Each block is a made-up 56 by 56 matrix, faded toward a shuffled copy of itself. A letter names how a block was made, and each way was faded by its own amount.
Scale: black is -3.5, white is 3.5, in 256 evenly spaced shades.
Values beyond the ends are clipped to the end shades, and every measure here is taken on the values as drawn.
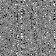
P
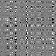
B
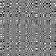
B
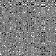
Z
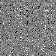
P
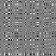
B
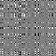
B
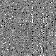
P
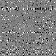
Z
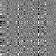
B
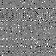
Z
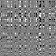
B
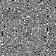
P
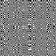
B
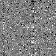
P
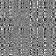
B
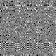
Z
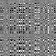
B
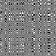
B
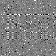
Z
